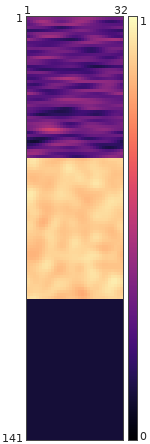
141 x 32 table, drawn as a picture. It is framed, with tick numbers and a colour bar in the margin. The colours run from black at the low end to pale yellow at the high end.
The table splits into 3 rows of 1 panel. Panel 1,1: low, streaked across. Panel 2,1: very high, blotchy, faint in contrast. Panel 3,1: very low, flat.
